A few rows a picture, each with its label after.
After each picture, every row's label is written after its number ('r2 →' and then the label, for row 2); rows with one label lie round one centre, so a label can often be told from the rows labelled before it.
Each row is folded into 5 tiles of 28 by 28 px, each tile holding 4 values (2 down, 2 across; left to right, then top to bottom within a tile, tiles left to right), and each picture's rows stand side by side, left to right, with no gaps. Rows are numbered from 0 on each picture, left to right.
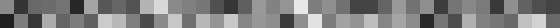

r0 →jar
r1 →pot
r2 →pot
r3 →jar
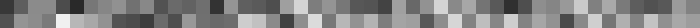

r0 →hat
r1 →jar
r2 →pot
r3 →pot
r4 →pot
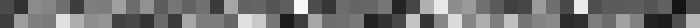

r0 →hat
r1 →jar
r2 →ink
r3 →pot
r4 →ink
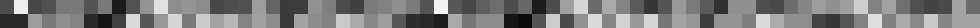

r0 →ink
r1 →pot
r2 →hat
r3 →ink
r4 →pot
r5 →hat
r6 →pot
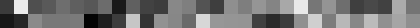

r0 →ink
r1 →hat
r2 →pot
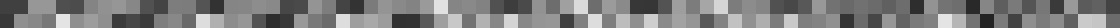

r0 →hat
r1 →hat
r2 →hat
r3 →pot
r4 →pot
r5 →pot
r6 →jar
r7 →jar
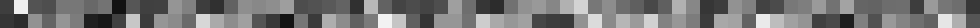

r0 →ink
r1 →hat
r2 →jar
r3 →hat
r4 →pot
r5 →hat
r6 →jar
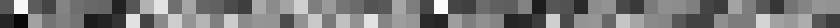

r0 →ink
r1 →pot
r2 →pot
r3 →ink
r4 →hat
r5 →hat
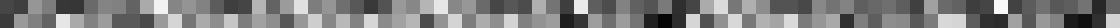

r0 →hat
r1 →pot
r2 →pot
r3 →pot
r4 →ink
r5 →pot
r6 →jar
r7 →ink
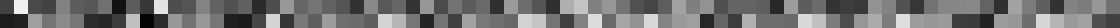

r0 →ink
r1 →ink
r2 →jar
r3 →jar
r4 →pot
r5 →jar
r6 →hat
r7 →hat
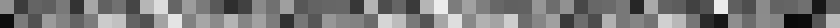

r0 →jar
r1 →pot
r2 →jar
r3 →pot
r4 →jar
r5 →ink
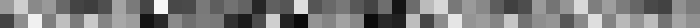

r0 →pot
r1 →ink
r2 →ink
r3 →pot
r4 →pot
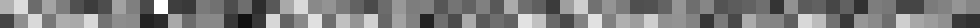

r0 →pot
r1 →ink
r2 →pot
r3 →jar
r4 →pot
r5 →jar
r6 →hat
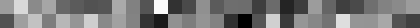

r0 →pot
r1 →ink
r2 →hat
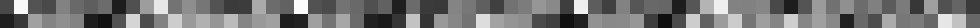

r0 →ink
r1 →pot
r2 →ink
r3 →hat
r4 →ink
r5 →pot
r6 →jar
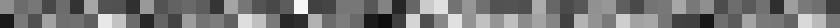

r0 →jar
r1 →jar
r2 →ink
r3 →pot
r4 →hat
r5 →jar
